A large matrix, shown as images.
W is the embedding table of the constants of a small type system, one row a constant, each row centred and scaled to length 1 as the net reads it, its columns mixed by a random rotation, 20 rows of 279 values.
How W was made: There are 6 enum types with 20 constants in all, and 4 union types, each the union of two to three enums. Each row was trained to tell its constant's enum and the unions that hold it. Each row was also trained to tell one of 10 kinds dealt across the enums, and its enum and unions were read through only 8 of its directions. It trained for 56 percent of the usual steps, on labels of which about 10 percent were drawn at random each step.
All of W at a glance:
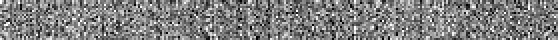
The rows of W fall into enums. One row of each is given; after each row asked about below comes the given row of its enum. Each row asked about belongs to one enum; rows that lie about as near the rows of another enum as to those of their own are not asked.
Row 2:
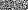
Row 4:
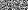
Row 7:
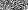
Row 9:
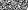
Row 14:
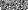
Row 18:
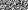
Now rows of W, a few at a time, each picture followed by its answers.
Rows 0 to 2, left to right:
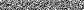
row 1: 18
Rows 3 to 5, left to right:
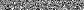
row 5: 7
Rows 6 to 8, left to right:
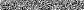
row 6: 14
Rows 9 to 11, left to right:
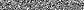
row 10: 9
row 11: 18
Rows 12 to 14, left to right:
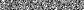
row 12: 4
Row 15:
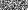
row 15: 9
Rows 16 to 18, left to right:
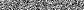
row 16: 4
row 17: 4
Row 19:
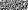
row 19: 18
